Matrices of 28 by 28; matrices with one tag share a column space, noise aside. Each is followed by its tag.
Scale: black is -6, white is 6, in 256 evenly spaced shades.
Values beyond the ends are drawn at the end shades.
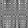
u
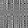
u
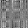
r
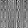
r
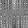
u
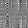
u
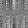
u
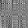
u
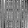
r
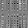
u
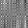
u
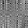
u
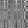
r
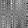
u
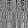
r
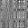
r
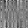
r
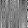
r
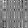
r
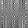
u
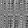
u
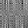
u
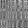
r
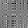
u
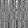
r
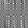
u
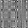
r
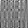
r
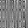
r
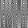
u
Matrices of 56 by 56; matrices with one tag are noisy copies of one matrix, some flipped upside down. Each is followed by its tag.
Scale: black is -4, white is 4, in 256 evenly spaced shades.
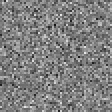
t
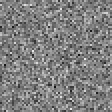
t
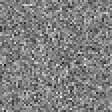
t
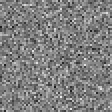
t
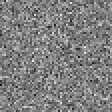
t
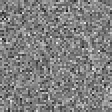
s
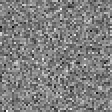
t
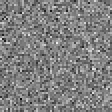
s
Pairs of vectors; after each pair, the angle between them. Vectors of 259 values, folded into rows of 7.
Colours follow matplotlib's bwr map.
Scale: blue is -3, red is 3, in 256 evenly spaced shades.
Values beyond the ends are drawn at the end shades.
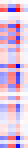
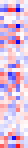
nearly opposite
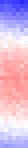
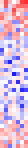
partly opposed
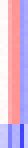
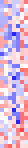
partly opposed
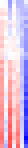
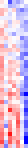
nearly parallel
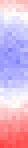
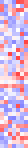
orthogonal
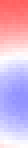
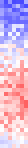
nearly opposite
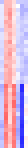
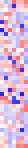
orthogonal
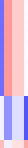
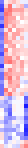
nearly parallel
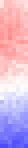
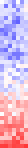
nearly opposite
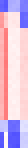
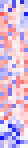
partly aligned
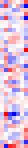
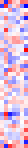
nearly parallel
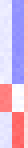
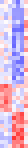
nearly parallel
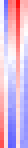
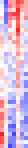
nearly parallel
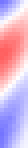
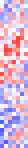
partly aligned
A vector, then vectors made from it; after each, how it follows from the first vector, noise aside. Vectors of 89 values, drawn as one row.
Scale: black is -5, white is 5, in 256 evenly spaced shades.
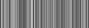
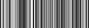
scaled up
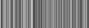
sign-scrambled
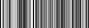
scaled up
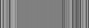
partly zeroed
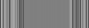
partly zeroed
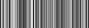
scaled up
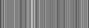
partly zeroed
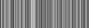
sign-scrambled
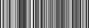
scaled up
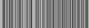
sign-scrambled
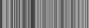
sign-scrambled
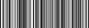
scaled up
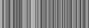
sign-scrambled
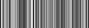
scaled up
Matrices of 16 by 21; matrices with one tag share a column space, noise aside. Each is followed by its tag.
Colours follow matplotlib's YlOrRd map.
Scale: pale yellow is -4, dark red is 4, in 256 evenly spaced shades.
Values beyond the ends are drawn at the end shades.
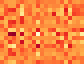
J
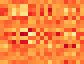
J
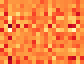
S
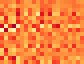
S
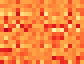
S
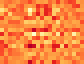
J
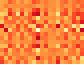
S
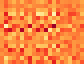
S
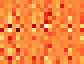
S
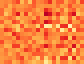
S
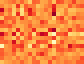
J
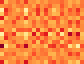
J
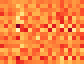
S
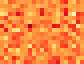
S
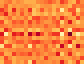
J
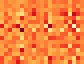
S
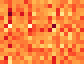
S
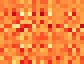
S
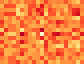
J
